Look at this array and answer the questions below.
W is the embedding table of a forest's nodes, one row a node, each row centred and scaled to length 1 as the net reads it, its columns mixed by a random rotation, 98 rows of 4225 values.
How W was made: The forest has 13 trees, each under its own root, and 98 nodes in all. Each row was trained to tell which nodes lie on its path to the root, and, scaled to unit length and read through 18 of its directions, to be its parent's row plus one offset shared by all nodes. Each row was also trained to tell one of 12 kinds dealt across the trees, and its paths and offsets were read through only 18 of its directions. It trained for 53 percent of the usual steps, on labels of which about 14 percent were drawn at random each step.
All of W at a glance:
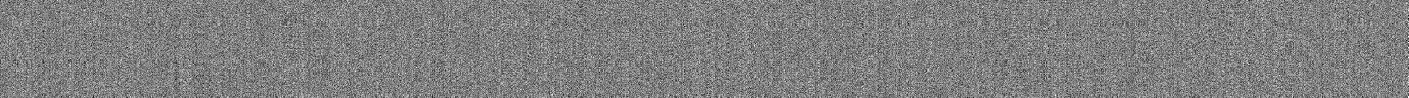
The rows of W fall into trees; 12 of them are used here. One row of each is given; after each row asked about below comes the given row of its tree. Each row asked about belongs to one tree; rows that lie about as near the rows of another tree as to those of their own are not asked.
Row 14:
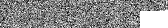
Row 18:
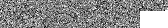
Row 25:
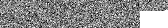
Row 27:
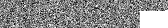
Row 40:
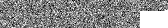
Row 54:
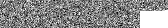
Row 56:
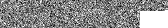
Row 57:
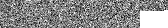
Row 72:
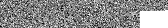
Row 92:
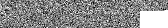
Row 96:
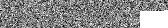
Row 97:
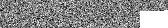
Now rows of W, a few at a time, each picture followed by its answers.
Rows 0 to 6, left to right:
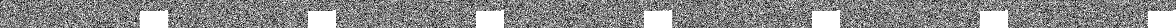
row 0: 56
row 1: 97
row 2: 14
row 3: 54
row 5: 25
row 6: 40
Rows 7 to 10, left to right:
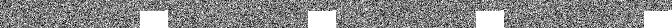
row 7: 57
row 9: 54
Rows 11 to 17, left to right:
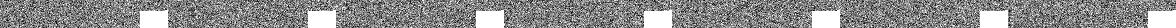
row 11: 57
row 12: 27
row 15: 27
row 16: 92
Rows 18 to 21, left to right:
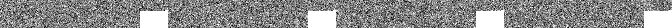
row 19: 27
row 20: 54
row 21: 57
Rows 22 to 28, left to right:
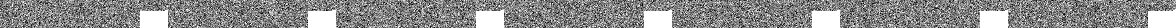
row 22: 57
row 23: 72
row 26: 40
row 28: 14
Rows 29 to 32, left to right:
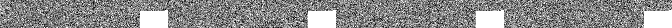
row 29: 92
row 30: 56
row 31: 97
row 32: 54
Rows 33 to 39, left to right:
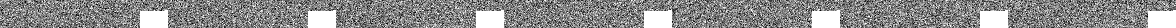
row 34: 56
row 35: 97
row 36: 57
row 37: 97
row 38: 14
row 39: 25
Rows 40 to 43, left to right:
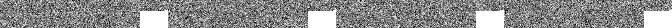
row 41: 18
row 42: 57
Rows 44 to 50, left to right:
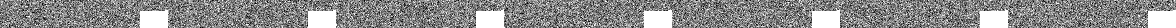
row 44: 40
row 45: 14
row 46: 14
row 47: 97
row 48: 57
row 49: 72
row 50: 96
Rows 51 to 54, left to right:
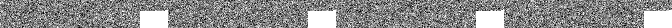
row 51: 92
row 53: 27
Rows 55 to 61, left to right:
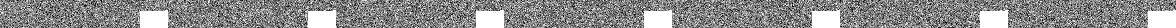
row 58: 18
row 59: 27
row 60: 27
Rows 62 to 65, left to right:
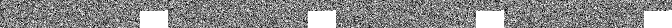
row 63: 97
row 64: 96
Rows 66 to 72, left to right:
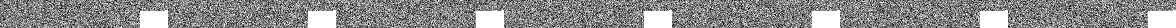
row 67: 18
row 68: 25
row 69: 72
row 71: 56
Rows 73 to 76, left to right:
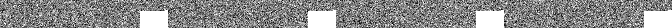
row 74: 40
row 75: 57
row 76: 72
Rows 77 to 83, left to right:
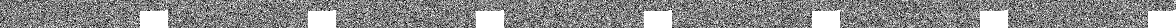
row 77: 14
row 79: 97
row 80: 56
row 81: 72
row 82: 54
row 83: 14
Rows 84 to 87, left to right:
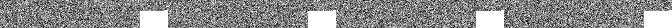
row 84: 57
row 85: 72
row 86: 25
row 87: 97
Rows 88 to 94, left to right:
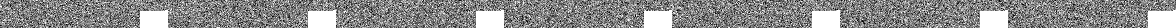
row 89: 96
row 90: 72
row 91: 18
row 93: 97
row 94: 96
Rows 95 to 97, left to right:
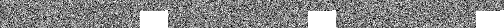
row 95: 40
